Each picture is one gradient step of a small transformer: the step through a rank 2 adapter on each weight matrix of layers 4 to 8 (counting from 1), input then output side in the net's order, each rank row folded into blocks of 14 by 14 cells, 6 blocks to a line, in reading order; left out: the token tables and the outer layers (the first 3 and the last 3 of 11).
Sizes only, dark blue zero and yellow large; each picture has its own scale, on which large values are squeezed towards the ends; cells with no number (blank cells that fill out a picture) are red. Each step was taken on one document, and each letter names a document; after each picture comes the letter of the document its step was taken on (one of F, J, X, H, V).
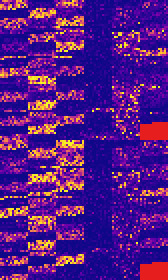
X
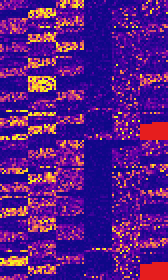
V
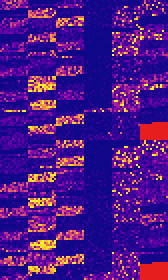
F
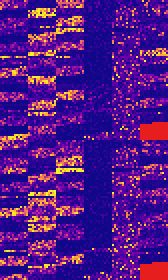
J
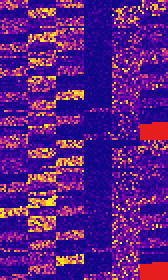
F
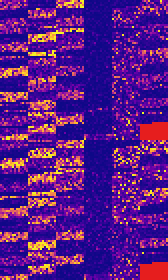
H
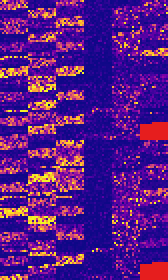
X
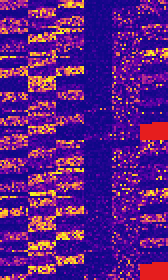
H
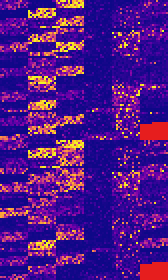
X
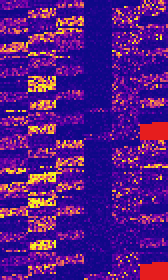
F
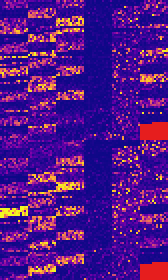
F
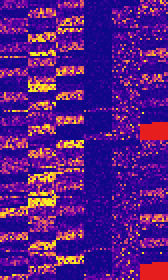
H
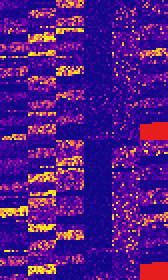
J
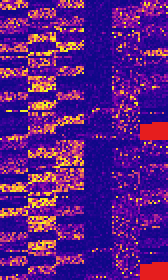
X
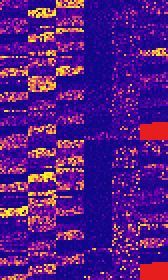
J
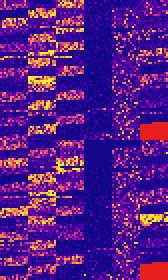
V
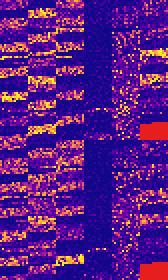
V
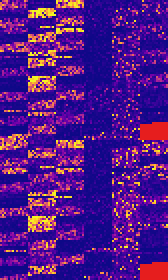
J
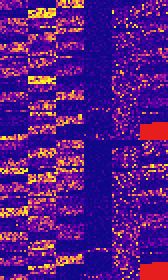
V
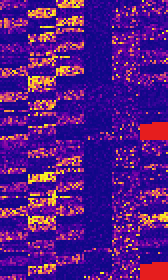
J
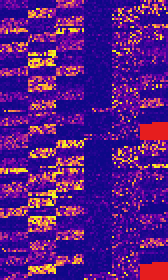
F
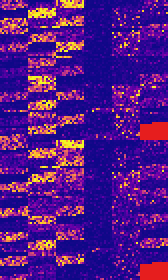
X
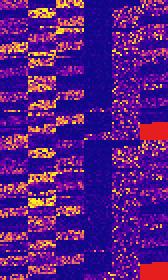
F
